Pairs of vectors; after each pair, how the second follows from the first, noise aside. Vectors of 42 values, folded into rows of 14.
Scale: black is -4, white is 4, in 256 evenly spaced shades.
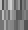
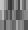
sign-scrambled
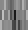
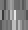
negated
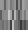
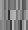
sign-scrambled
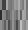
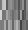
negated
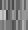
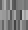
reversed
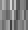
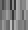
negated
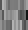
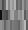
reversed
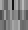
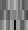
reversed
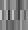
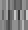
reversed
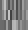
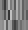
negated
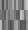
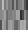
negated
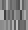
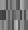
sign-scrambled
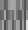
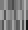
negated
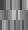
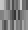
negated
